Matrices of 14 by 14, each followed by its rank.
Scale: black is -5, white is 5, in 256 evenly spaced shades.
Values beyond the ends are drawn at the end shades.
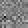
three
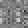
three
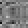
two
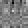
three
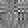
two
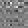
two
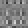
two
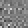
three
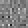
three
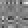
two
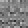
three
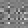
two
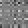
two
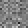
three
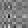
two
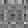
two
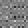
two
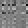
two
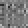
three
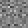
three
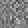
three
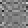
two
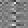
two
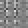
two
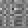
two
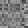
three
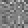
three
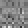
three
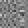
three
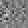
three
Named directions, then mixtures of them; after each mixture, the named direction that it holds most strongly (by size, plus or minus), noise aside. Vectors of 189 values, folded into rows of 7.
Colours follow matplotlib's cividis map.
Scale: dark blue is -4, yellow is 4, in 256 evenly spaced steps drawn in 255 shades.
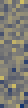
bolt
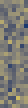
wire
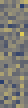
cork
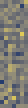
cork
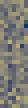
wire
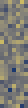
bolt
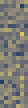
cork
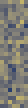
wire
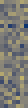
cork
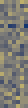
cork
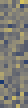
cork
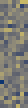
cork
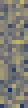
bolt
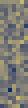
wire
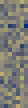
cork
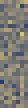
cork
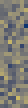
wire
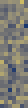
wire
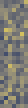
wire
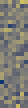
cork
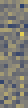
cork
